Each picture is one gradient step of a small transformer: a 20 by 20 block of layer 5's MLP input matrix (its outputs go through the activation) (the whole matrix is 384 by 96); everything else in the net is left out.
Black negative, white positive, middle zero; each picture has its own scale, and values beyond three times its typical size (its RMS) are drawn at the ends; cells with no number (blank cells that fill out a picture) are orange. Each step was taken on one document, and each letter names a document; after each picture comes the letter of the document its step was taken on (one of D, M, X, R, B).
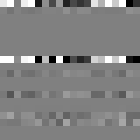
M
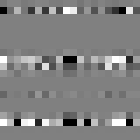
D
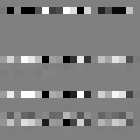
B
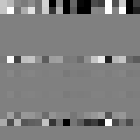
M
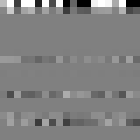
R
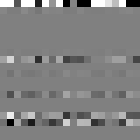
R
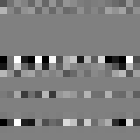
D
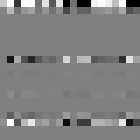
R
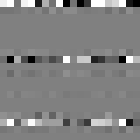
R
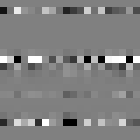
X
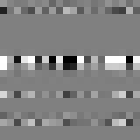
D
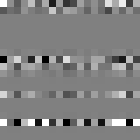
D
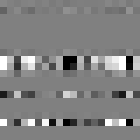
D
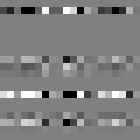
B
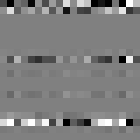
M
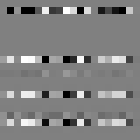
B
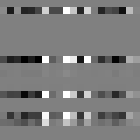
B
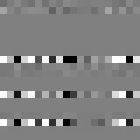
D
